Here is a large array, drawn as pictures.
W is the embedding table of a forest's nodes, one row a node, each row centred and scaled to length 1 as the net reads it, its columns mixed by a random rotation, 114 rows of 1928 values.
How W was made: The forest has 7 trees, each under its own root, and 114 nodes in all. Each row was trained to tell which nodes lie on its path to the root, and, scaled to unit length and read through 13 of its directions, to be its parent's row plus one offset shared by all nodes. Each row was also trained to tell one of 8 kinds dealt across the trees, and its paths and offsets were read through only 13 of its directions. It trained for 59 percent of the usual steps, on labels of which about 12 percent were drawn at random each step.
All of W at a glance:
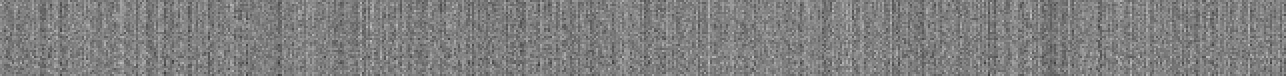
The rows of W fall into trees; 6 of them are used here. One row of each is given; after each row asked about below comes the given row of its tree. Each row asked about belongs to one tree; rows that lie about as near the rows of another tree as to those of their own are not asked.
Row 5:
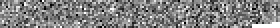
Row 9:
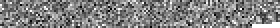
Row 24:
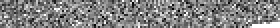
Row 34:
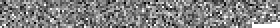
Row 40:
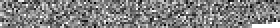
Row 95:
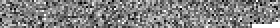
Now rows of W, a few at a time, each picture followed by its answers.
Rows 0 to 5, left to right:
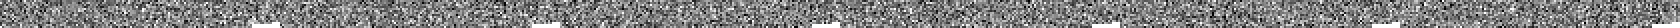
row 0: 34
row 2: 40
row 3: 24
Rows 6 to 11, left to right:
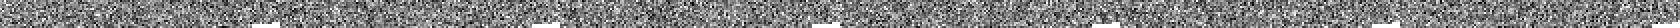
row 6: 5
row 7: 34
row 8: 24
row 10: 24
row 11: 24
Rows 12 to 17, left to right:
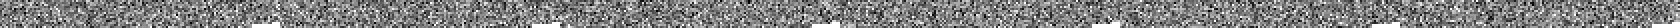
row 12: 34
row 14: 24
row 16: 5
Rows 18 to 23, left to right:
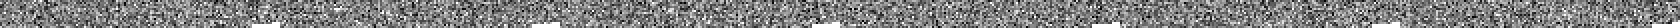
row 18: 95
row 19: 24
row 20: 34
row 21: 5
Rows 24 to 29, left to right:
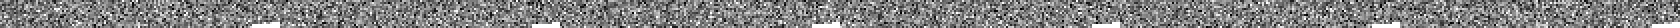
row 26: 95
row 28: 40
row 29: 34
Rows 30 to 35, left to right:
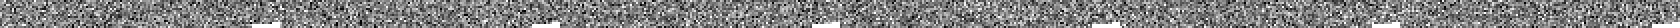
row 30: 5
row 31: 40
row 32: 24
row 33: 9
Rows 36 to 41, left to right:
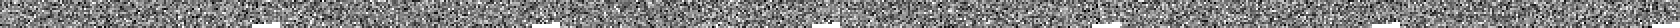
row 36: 95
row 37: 40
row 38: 34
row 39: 34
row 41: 24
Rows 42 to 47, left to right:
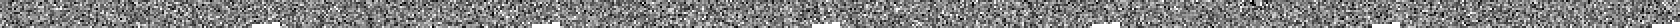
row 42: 5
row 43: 34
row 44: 34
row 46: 5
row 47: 24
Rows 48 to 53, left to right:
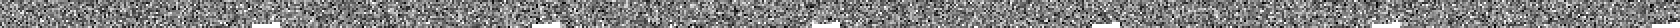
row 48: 5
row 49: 34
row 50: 40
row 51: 9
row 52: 95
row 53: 40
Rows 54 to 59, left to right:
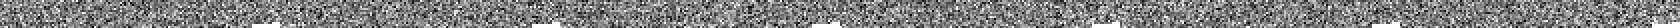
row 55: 5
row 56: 24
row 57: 34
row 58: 24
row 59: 9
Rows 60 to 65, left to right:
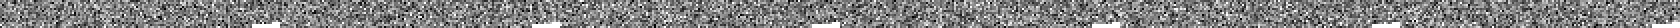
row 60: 40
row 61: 24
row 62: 40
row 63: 9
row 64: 5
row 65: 40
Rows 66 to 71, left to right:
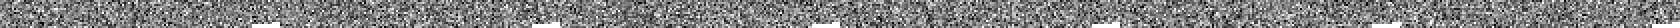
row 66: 5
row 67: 34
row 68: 34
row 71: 40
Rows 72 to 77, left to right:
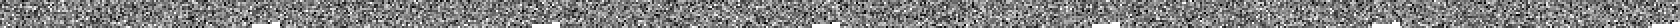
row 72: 24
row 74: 9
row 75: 24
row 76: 9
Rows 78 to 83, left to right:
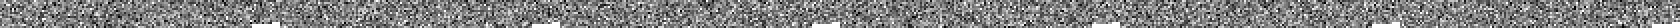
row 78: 5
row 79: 95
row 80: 9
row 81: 9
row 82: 9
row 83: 5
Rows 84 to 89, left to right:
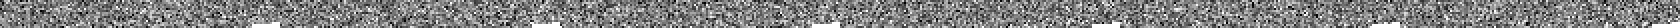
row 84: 24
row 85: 9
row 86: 34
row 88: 24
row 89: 95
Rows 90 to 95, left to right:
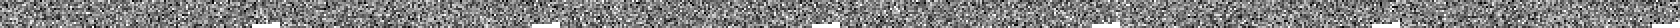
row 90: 40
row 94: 5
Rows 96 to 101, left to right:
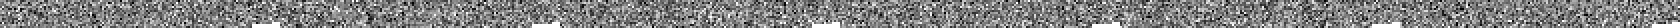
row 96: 5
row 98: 24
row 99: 5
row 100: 34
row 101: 40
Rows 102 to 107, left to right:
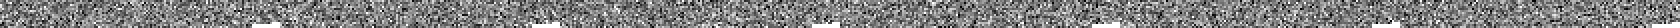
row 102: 9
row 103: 40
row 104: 34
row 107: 40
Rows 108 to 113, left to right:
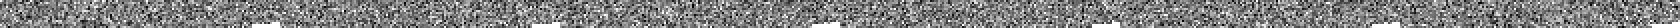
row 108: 40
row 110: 34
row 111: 24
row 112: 34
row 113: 5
